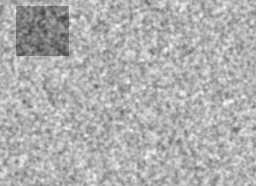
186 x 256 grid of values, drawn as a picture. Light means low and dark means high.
Average level on the scale: 30%. Grain: blotchy. Mirror symmetry: none. Odd patch: higher, in the top left.
